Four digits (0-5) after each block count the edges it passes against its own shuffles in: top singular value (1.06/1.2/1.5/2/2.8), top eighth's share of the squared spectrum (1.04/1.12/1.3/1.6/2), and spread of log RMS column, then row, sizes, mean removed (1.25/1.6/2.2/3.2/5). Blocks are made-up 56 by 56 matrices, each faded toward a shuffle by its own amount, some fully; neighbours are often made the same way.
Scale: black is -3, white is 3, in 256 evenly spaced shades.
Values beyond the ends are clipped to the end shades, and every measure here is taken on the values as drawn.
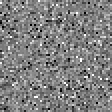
0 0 0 1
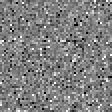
1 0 0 0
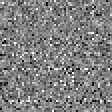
3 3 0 2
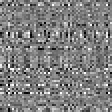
4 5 3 4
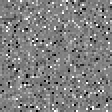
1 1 0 1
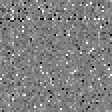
3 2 0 0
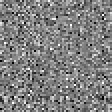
3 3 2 1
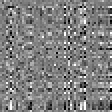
5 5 4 3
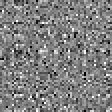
4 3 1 1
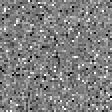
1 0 0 0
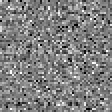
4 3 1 2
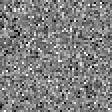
0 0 0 0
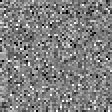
3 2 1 1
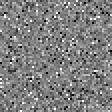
1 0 0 0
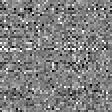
4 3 1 2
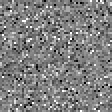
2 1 0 0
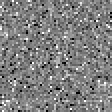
0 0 0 0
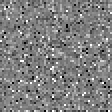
3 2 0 0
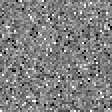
0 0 0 0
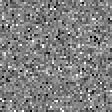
0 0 0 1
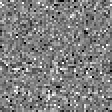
0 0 0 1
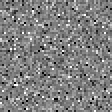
0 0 0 1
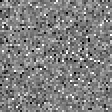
0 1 0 0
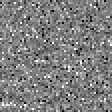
0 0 0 0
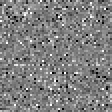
1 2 0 3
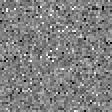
1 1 0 1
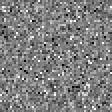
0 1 0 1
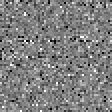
1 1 0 2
